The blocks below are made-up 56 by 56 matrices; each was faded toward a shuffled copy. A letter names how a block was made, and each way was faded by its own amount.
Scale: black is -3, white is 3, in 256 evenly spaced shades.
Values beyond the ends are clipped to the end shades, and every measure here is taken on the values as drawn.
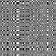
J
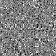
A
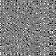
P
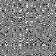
P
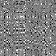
P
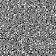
A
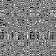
P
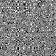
A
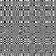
J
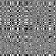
J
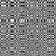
J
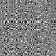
P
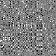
P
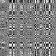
J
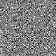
A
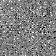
A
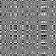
J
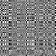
J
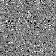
A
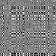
J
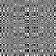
J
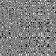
P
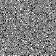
A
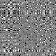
P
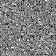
A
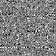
A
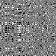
P
